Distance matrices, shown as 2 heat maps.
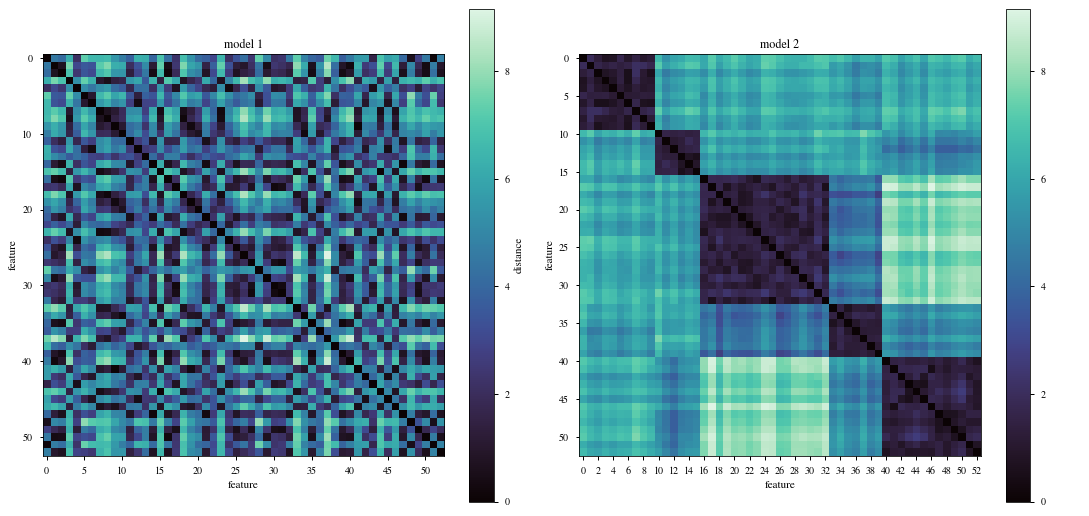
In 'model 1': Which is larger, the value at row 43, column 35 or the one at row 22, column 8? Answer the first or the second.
the second
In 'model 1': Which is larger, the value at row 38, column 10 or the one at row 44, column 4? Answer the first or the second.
the second
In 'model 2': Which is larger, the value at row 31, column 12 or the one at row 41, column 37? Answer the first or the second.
the first
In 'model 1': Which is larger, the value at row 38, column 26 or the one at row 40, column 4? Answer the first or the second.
the first
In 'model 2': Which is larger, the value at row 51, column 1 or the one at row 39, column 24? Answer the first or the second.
the first
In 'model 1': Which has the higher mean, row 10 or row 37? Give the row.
37
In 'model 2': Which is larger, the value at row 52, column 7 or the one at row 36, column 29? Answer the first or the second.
the first
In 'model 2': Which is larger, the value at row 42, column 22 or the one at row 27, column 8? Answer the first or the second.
the first
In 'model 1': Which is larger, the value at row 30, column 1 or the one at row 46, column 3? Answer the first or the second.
the first
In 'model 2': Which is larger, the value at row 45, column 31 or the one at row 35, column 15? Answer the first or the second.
the first
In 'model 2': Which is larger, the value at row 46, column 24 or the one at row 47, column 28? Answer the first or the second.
the first
